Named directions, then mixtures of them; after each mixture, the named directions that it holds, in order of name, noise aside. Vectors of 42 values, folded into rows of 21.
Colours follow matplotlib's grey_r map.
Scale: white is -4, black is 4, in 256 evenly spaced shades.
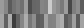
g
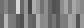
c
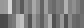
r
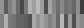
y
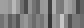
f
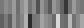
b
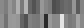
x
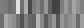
c, x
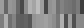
y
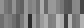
b, g, y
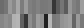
f, g, x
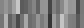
c, f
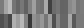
b, g, r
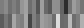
b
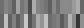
b, c, x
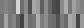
c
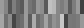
g, y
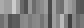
f
